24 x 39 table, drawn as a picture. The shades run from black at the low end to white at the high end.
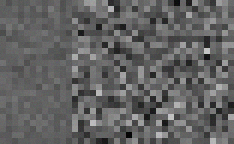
Neither half mirrors the other. A vertical seam about 30% of the way across splits the table, and the left part is calmer. Overall the values sit about 40% of the way up the scale. There are no regular stripes. No overall slope runs across the table. No single row or column stands out from its neighbours.
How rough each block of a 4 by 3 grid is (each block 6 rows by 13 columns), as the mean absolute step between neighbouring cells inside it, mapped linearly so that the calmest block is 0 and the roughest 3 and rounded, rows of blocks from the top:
022
023
033
033
